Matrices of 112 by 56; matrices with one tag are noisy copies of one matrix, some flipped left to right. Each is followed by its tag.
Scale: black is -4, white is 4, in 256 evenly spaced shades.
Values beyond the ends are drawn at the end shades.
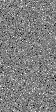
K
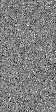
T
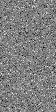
K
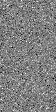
K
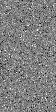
T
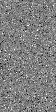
T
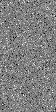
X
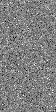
X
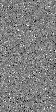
T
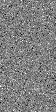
K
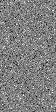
X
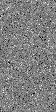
X
